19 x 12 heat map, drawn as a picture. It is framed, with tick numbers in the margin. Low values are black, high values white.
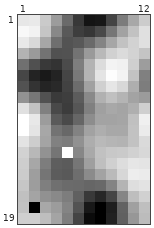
The ninth with the lowest average is the bottom middle. The middle right is the calmest part. Two lone cells stand out: one far higher and one far lower than their neighbours.
